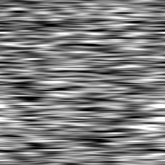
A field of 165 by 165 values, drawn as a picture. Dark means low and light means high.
Grain: streaks across. Mirror symmetry: none. Histogram: bell-shaped. Average level on the scale: 50%.
